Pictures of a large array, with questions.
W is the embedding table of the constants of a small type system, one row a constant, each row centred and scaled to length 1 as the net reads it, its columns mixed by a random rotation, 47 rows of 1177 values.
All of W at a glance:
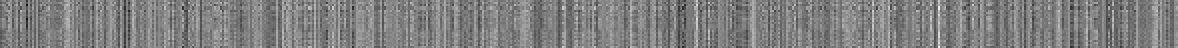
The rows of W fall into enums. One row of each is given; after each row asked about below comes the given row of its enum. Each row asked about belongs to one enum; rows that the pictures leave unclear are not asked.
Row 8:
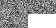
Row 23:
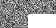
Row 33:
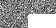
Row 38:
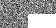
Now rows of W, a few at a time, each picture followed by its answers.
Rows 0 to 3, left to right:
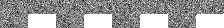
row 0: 8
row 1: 23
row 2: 38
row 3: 33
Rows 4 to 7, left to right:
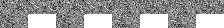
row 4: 23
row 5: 23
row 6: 8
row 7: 8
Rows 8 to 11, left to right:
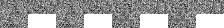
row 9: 8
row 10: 38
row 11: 38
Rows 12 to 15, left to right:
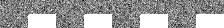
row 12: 33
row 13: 23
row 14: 38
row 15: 8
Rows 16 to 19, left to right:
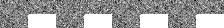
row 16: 23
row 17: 33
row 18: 23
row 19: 23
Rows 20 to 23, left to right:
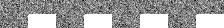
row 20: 38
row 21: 23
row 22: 8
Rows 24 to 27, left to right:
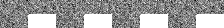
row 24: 23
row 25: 38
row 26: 38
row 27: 23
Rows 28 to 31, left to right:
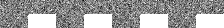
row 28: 33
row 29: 23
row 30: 38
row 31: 33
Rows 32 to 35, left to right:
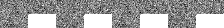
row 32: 8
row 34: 8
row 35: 38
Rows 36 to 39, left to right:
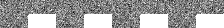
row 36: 33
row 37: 8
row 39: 33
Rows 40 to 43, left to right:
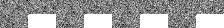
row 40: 23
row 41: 8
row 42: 8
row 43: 33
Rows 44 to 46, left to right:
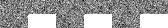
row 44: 33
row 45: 23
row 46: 8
